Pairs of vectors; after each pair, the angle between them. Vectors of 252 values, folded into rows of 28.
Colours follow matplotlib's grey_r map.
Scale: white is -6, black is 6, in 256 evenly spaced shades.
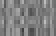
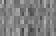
nearly parallel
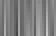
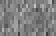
partly opposed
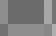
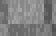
nearly opposite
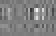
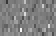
orthogonal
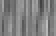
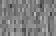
partly aligned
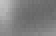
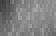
nearly opposite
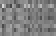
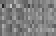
nearly opposite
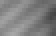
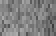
partly aligned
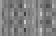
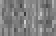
nearly parallel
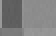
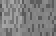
partly opposed
